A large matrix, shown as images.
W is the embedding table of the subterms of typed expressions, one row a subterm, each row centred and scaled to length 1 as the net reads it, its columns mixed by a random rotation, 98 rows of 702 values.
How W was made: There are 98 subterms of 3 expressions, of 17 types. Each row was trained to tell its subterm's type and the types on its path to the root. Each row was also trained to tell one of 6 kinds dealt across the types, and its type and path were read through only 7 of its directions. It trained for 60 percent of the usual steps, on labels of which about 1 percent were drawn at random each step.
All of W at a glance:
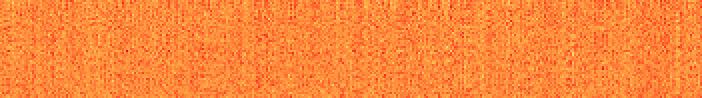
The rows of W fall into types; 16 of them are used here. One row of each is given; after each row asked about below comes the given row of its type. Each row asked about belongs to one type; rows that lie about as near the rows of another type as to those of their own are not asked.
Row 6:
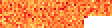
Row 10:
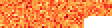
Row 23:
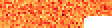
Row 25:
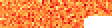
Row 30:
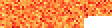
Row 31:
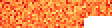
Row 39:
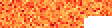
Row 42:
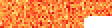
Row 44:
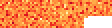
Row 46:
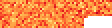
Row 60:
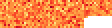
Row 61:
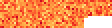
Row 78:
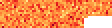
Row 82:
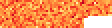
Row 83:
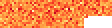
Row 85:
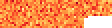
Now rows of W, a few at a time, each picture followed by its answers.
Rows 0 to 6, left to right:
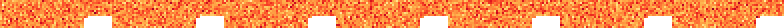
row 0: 42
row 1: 6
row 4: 83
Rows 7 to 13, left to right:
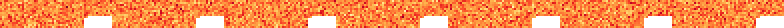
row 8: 83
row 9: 46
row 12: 31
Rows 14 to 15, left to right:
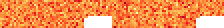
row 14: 25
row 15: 31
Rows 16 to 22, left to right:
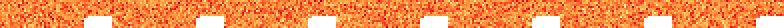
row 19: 83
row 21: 31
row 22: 46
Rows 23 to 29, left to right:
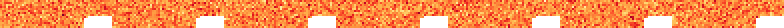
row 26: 31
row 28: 78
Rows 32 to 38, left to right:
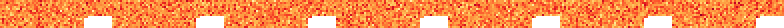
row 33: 25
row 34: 6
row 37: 42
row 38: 6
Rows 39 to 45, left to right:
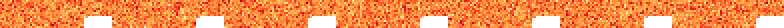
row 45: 83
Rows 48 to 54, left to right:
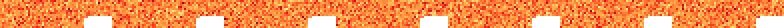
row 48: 60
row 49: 61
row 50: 44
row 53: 42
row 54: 6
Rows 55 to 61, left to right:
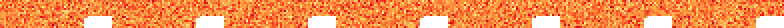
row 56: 44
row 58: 44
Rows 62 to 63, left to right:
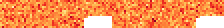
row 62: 78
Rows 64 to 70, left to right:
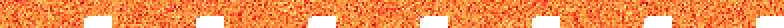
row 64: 82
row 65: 83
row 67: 6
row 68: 42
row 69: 61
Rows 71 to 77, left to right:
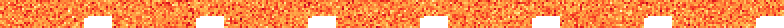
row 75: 61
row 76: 61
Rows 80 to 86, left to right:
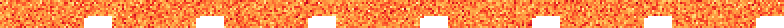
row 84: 31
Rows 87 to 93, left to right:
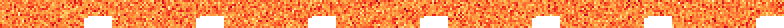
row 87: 39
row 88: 25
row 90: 60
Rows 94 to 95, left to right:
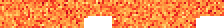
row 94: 60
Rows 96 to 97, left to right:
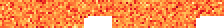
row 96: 61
